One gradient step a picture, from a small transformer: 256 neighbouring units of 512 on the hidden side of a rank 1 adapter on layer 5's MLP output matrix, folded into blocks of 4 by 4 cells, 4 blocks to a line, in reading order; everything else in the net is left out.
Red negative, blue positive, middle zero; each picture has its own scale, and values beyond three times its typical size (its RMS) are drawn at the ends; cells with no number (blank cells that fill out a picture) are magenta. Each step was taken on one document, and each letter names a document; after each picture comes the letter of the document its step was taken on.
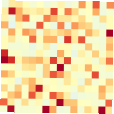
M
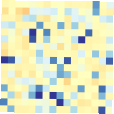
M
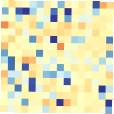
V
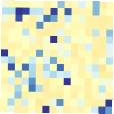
V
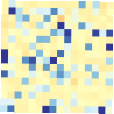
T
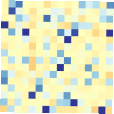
T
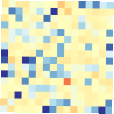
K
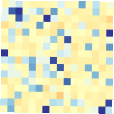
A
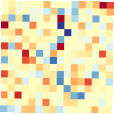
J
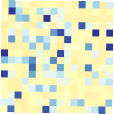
T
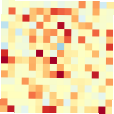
M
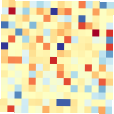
V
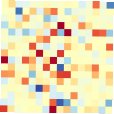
T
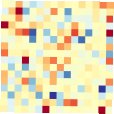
M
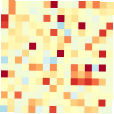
J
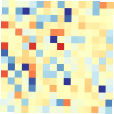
V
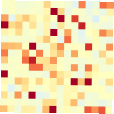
J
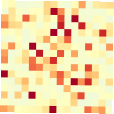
J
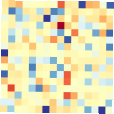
T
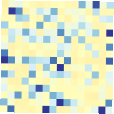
K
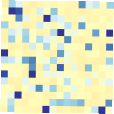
A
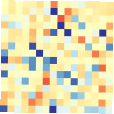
J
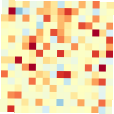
V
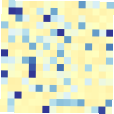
A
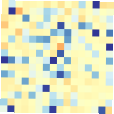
T
